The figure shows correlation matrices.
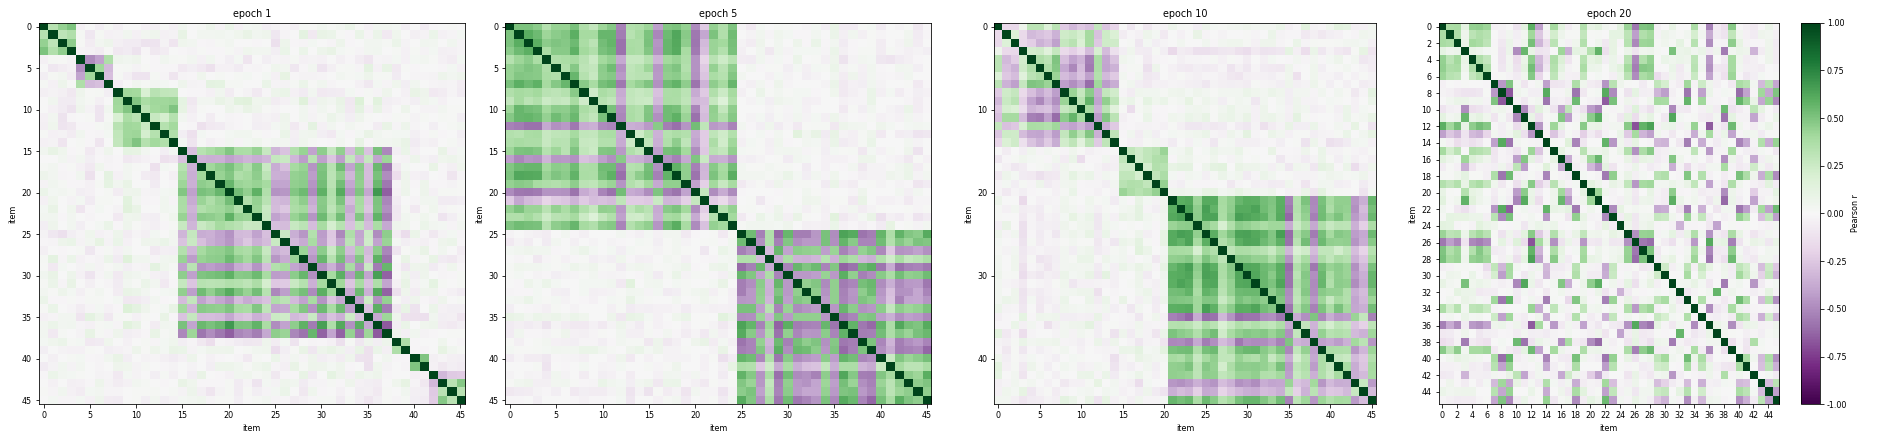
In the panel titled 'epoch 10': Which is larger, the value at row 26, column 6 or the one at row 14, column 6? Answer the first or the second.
the first
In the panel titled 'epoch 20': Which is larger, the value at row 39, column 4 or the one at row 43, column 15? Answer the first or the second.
the first
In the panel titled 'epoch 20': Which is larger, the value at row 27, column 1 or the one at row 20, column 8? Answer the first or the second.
the first
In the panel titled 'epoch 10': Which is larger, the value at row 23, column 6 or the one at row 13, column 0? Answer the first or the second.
the first
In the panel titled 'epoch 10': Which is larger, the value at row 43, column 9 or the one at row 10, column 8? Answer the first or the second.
the second
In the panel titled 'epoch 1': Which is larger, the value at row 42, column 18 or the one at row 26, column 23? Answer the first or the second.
the first
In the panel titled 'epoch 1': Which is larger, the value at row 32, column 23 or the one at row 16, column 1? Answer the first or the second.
the first
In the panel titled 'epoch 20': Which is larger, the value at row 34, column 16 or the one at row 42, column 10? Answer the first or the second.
the second
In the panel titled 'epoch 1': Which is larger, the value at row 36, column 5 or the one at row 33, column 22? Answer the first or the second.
the first
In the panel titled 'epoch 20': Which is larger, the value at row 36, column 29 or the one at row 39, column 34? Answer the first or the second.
the second
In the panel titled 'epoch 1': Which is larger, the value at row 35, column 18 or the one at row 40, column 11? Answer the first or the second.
the second
